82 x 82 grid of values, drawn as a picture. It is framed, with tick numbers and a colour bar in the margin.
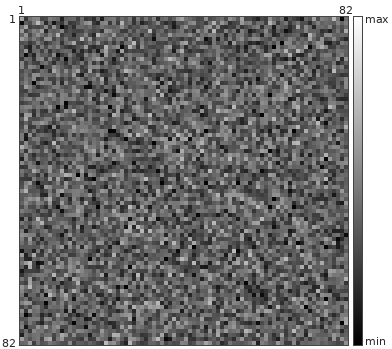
Stripes: none. Histogram: bell-shaped. Average level on the scale: 40%. Mirror symmetry: none. Grain: fine.
